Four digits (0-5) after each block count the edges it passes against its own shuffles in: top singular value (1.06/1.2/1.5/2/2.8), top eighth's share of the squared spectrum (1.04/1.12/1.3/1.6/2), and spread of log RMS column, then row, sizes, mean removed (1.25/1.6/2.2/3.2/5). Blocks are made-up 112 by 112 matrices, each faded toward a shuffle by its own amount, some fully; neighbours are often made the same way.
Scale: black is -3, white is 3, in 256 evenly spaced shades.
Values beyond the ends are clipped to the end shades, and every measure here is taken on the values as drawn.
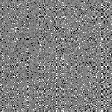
5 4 3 2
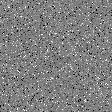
0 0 0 0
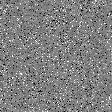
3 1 0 0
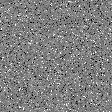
0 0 0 0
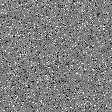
0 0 0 0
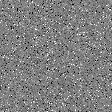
2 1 0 0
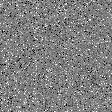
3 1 0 0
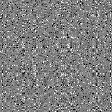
5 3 2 2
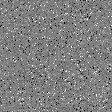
2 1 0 0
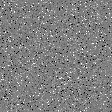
2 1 0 0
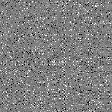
4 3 2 2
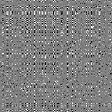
5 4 4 3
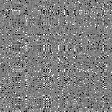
5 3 3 3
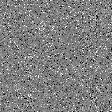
3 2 1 0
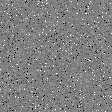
0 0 0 0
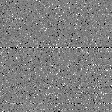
4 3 1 2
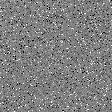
2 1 0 0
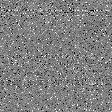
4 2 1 2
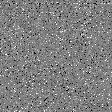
2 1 0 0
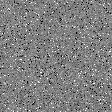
2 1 0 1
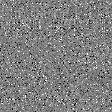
4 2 1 2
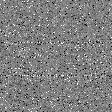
3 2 0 1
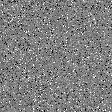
1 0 0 0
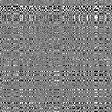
5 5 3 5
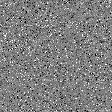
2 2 0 1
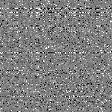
4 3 2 3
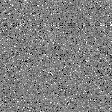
3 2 1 1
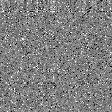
3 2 1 1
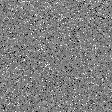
2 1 0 0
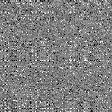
4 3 2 2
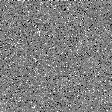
3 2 0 1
